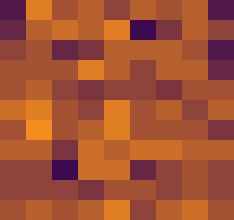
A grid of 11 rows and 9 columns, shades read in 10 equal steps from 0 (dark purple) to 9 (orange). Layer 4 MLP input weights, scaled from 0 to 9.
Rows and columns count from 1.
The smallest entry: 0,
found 2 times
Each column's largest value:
7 9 7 8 8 7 7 7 6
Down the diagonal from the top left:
1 6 2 8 4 5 5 6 4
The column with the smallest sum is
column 9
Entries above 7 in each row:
1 1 0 1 0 2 2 0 0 0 1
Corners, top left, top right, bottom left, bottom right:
1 1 5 5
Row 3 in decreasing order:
6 6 6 5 5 4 3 2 1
